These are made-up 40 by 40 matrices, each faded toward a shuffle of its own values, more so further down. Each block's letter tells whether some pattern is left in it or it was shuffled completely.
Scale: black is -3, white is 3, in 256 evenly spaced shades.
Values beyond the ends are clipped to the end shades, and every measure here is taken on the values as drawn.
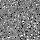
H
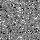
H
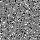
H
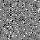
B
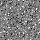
H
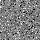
H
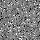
H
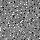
H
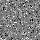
H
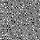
B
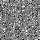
H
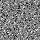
H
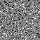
H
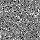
H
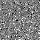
H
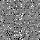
B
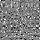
B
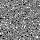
H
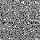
B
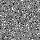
H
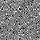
B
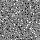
H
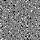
B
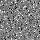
H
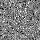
H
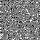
B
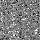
B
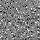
B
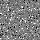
H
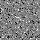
B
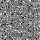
B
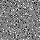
B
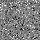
B
